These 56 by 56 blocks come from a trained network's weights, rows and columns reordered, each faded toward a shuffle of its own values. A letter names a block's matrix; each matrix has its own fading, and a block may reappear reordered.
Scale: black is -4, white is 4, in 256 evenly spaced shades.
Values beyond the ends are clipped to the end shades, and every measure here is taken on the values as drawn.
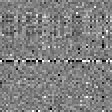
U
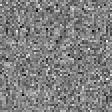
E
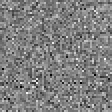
E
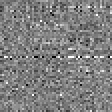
U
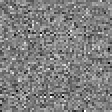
E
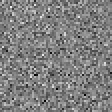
E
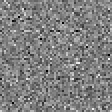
E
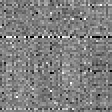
U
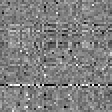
U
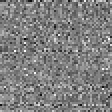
U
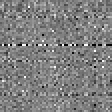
U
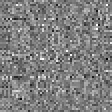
U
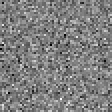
E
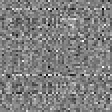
U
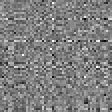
U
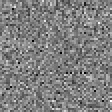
E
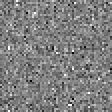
E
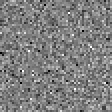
E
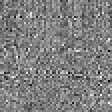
U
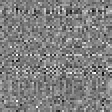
U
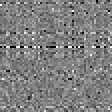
U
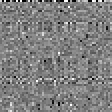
U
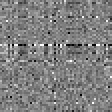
U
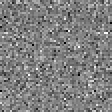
E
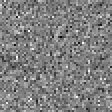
E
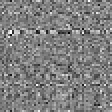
U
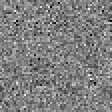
E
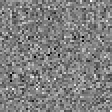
E
